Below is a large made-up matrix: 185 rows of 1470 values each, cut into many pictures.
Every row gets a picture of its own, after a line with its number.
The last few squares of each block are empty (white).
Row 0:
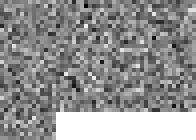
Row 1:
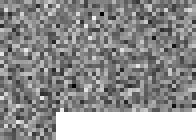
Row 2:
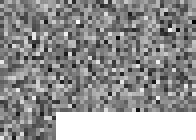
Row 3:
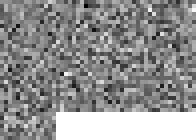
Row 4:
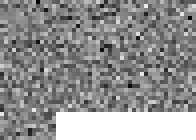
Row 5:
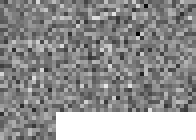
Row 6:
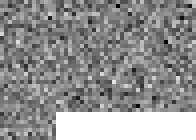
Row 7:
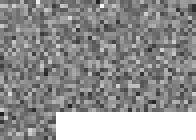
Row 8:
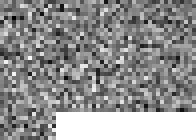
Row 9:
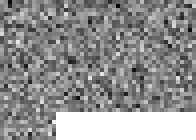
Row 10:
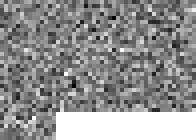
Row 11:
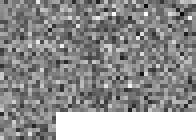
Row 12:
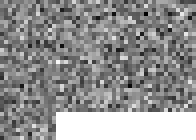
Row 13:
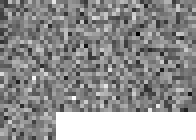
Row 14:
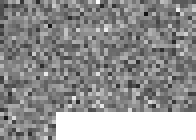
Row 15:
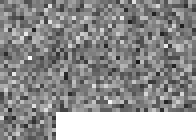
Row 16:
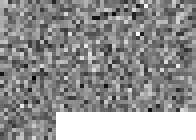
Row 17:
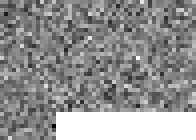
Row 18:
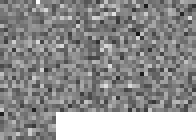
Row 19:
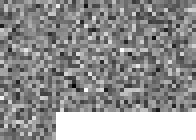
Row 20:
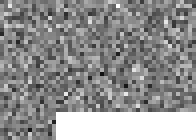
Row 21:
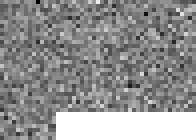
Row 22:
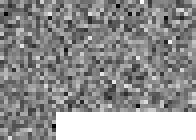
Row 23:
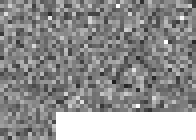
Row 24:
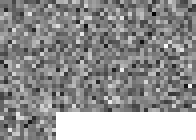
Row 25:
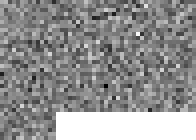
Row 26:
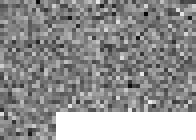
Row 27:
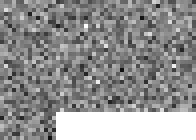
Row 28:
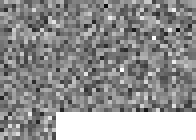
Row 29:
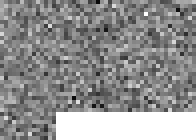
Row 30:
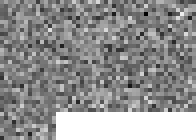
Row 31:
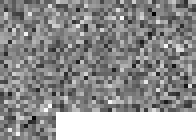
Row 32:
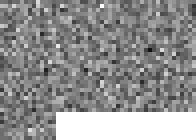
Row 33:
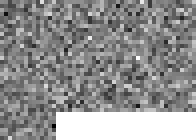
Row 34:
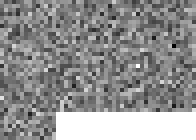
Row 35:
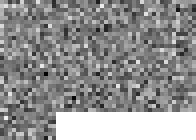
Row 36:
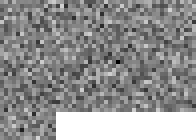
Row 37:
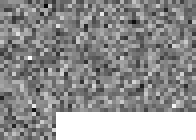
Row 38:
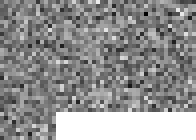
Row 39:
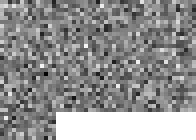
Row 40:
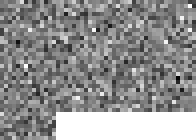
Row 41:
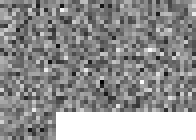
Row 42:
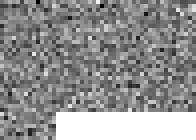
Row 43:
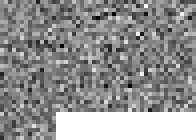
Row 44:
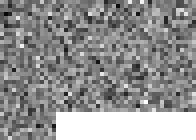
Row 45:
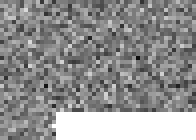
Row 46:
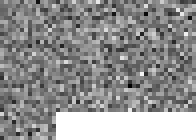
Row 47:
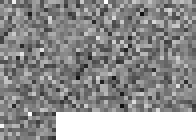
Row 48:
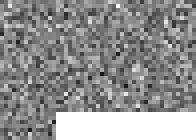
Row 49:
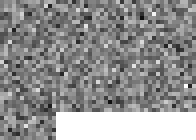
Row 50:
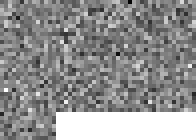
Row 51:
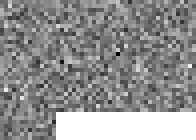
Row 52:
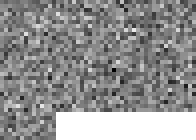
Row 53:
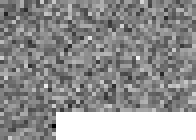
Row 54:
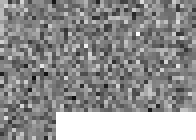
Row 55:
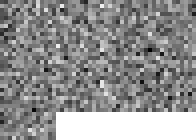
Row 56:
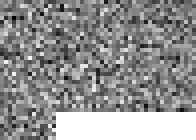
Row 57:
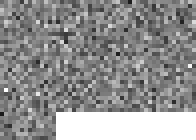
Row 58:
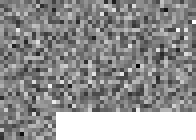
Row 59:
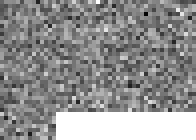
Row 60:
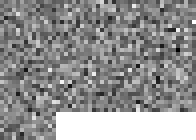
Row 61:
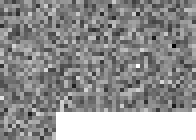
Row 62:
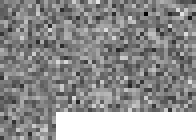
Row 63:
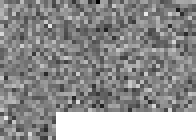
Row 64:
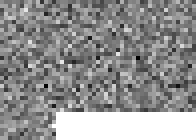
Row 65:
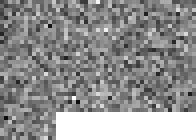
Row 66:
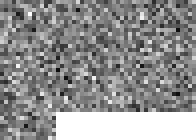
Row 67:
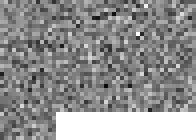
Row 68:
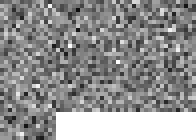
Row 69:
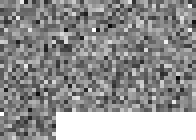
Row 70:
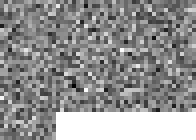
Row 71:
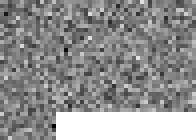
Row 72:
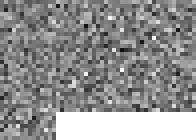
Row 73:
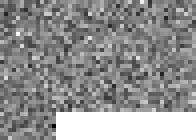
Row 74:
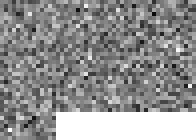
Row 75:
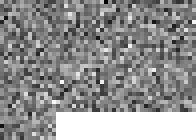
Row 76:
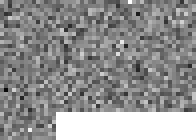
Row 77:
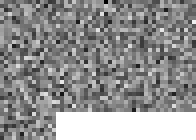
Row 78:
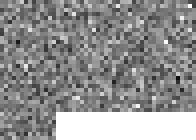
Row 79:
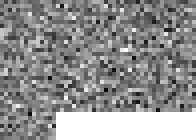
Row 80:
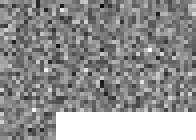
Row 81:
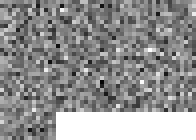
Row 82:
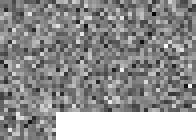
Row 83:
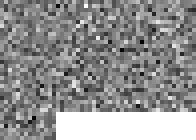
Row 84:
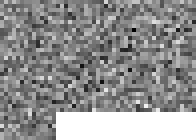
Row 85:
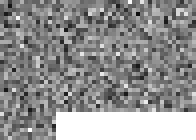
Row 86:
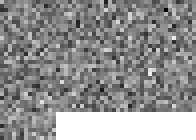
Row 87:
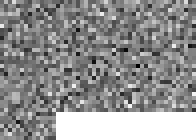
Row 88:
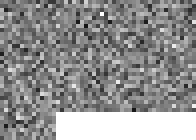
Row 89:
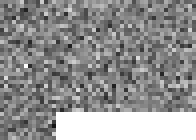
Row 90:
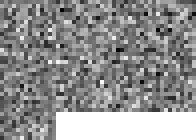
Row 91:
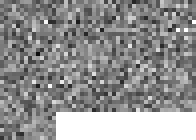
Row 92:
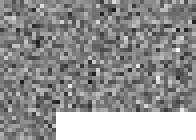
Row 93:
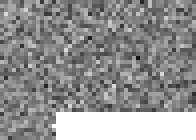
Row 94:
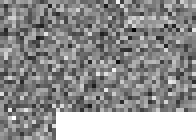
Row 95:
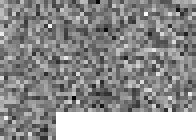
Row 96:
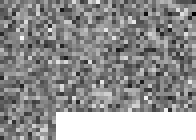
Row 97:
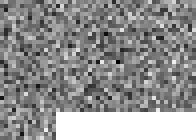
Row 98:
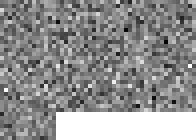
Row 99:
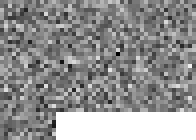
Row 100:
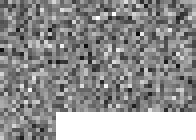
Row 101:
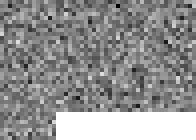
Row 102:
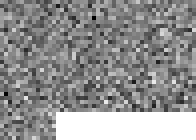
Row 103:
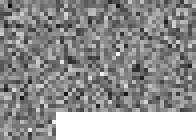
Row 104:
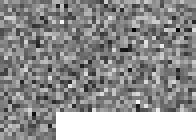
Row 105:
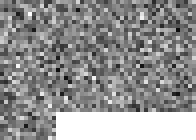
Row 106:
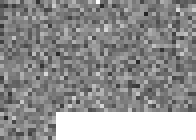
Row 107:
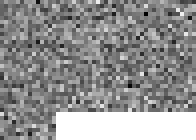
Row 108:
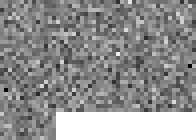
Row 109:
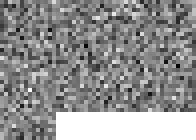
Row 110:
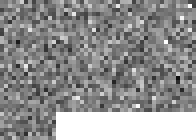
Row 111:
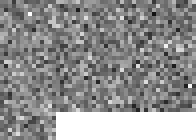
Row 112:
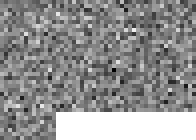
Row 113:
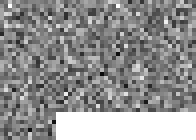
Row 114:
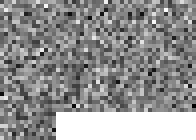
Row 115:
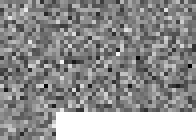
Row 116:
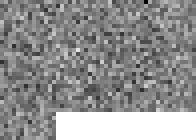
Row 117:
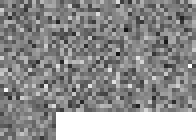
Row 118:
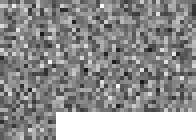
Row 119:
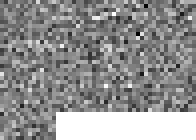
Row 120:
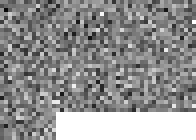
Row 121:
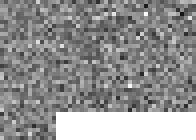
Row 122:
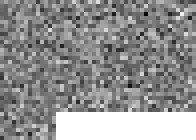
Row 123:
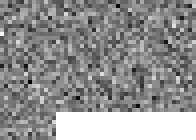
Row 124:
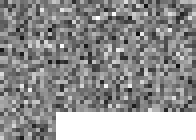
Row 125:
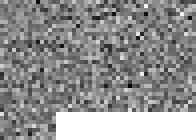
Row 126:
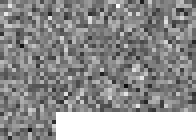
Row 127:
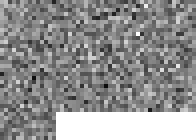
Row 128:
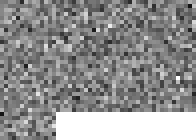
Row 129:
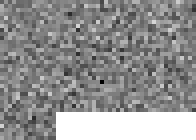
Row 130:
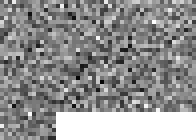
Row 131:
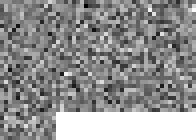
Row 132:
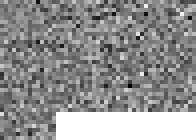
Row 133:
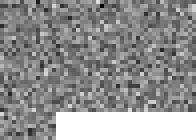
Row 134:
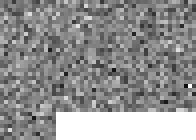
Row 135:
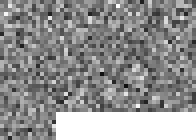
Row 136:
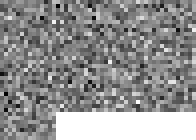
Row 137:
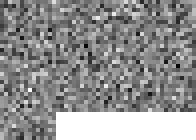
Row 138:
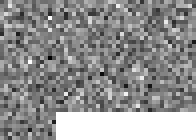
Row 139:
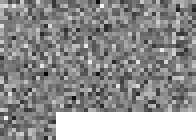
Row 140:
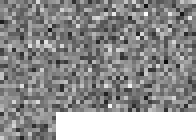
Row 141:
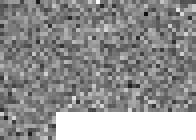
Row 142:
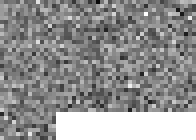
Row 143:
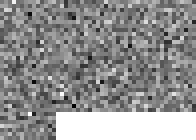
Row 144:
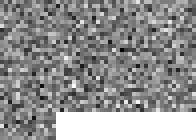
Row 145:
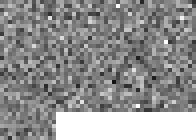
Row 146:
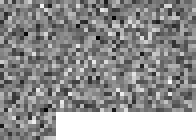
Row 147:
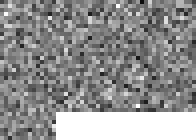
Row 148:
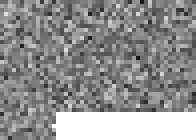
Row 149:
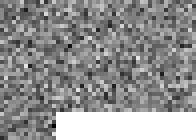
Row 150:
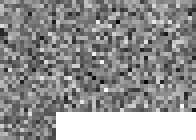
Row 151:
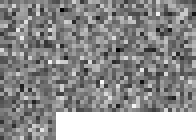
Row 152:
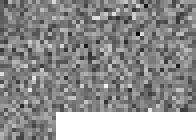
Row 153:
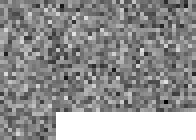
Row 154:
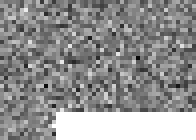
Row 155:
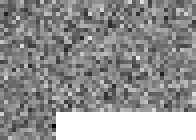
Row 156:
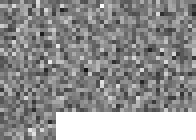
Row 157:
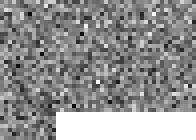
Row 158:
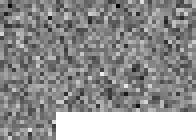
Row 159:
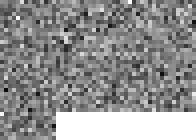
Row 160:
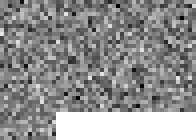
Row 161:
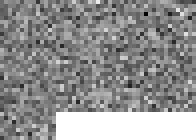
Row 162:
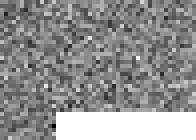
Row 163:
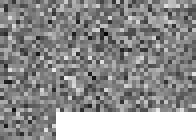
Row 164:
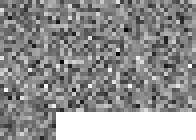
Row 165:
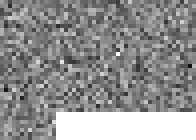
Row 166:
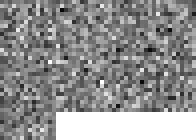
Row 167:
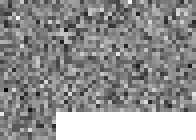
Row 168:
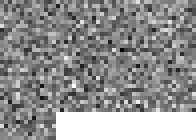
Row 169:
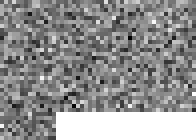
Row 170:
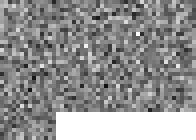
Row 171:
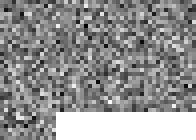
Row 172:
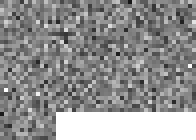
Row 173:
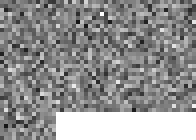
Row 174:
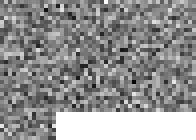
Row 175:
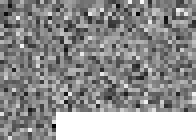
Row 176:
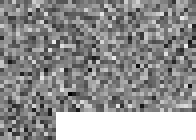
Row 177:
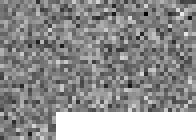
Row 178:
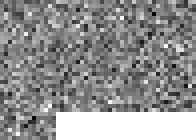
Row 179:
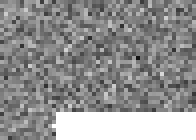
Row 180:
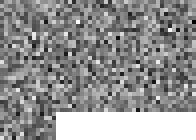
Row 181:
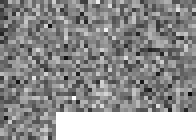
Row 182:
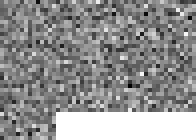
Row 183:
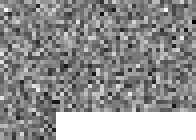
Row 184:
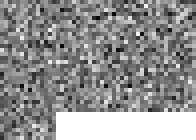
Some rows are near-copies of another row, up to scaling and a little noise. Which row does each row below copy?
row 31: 178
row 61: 34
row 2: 180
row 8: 56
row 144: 168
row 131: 3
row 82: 24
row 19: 70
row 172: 57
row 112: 52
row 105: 66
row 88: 173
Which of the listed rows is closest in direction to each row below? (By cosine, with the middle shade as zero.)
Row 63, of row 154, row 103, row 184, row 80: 80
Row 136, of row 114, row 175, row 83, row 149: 83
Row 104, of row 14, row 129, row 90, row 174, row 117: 174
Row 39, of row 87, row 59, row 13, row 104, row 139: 139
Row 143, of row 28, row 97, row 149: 28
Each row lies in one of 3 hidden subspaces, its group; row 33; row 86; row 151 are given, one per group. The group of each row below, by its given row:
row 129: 86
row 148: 33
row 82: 86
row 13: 151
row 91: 86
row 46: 151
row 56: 86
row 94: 86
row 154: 33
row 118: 151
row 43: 151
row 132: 151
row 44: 33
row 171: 86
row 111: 86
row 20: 33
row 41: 151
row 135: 33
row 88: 86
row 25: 151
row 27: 86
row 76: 33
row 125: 151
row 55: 151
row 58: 86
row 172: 33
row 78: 33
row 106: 151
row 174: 86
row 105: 86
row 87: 86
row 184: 151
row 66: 86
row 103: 33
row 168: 86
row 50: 33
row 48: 33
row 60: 86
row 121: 151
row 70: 86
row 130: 86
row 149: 33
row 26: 151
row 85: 33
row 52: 86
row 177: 151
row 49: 86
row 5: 151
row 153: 86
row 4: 151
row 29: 151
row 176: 86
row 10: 86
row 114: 86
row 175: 33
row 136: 86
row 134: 86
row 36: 86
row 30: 151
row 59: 151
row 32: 151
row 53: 33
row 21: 151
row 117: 33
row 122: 151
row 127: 151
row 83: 86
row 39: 151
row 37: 86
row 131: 86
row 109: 151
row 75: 86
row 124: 151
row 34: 86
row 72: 86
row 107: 151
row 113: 33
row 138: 33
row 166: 151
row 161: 151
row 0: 86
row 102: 86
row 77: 86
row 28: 86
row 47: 86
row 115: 33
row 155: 33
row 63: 151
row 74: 86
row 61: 86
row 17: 33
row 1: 86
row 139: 151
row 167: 33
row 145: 33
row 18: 151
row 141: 151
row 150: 86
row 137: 151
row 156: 151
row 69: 33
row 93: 33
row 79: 86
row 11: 151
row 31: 86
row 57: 33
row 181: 151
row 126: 33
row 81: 151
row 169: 86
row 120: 86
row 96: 151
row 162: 33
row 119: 151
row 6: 33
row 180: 86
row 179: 33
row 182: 151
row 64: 33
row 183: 86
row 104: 86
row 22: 33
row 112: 86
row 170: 151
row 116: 86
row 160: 33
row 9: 33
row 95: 151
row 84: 86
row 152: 151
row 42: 151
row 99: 33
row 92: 86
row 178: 86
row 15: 86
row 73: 33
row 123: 33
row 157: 86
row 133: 151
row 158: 33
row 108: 33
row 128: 33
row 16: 151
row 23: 33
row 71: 33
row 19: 86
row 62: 151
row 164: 33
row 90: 151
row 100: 151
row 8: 86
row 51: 33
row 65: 151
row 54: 151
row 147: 33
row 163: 86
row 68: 86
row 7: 151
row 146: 86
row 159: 33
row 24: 86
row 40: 33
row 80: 151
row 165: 33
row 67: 151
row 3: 86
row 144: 86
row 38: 151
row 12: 151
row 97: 86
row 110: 33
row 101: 33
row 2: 86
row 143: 86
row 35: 151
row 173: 86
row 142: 151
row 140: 151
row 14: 151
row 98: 33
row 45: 33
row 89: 33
